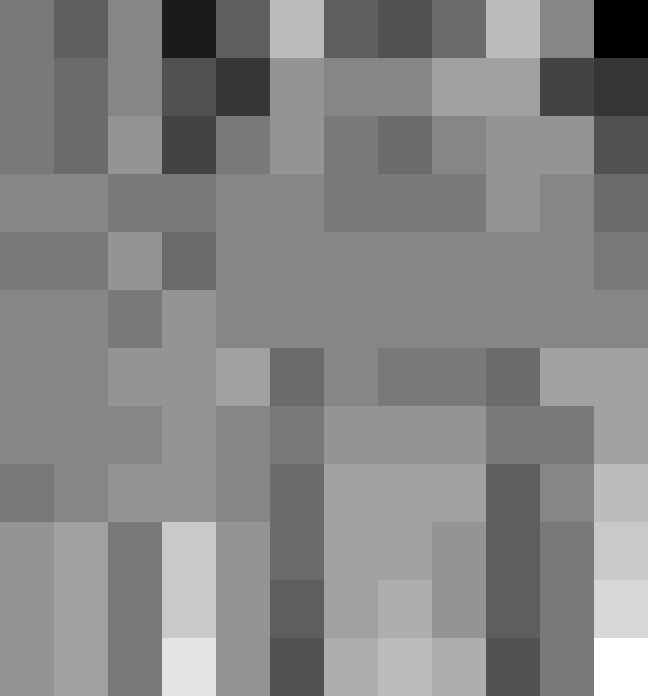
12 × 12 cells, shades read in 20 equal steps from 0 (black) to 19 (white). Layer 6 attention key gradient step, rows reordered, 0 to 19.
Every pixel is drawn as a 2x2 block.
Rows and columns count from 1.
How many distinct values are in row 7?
5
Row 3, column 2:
8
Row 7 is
10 10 11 11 12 8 10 9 9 8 12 12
